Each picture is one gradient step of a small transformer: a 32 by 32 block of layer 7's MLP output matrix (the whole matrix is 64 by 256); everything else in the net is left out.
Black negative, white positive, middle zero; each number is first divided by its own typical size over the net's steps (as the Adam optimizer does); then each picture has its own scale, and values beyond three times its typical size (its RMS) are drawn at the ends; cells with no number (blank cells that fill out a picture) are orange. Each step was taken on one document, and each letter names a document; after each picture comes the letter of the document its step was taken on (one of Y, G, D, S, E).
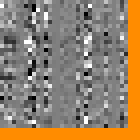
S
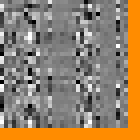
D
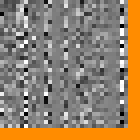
D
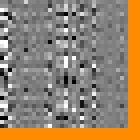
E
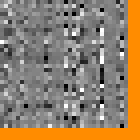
E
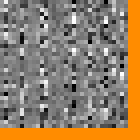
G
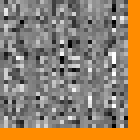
G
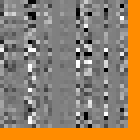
S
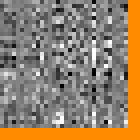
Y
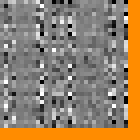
G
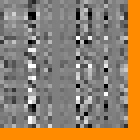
S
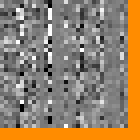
D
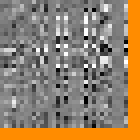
Y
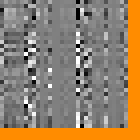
S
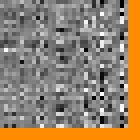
Y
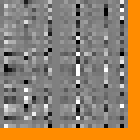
S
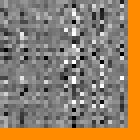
E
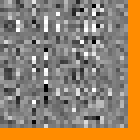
E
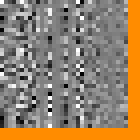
D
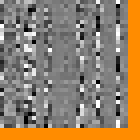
D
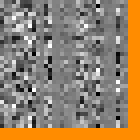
D
